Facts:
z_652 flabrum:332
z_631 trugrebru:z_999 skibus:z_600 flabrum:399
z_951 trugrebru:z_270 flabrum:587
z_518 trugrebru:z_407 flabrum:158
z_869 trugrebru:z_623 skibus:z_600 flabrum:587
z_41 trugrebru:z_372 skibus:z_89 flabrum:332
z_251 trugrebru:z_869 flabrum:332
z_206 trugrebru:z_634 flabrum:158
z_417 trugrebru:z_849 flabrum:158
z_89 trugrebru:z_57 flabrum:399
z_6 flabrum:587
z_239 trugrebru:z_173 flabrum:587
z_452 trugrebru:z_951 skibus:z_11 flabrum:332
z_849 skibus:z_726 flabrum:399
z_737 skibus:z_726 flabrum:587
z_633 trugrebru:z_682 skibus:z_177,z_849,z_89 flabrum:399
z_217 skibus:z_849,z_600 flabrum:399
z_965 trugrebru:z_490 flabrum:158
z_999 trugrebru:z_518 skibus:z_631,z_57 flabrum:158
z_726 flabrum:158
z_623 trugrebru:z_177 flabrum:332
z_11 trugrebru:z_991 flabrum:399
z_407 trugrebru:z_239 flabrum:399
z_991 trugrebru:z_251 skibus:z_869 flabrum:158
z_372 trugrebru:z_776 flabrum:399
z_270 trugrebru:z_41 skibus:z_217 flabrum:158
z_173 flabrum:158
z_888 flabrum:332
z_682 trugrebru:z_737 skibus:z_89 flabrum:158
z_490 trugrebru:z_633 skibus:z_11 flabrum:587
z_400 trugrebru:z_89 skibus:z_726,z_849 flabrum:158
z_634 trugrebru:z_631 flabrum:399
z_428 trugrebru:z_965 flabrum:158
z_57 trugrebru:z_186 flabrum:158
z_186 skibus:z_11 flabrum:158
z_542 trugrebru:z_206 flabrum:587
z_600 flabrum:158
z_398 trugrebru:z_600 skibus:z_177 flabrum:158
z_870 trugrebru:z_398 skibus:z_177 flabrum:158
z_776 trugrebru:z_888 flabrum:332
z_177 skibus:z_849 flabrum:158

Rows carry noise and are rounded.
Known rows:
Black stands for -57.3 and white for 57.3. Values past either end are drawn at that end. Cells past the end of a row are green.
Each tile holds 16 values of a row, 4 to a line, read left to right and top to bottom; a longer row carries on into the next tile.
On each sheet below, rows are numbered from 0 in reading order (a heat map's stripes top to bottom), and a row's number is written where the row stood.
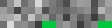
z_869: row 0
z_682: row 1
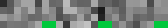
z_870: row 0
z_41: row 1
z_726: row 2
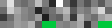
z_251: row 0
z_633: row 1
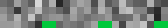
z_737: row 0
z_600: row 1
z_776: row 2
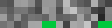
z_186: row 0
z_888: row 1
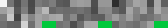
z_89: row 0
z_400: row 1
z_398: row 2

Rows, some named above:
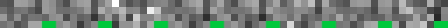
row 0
z_186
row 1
z_965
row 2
z_849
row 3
z_428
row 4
z_428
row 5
z_991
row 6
z_400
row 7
z_888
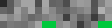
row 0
z_870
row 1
z_682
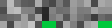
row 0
z_776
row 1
z_417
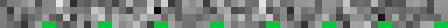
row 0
z_999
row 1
z_631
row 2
z_951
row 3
z_270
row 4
z_239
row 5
z_173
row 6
z_652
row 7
z_57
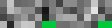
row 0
z_452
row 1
z_542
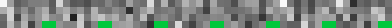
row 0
z_11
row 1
z_372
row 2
z_490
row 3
z_177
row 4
z_965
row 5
z_89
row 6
z_631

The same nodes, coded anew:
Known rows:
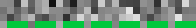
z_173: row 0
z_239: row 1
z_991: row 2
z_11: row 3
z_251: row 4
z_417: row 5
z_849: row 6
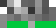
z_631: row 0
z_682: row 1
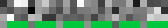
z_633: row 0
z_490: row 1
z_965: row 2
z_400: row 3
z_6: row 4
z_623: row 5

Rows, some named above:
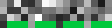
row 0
z_372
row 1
z_633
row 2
z_270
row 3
z_991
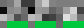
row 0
z_737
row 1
z_490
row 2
z_652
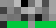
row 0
z_951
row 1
z_206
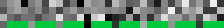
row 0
z_542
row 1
z_428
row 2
z_869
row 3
z_41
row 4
z_270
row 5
z_991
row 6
z_407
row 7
z_372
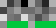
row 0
z_869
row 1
z_177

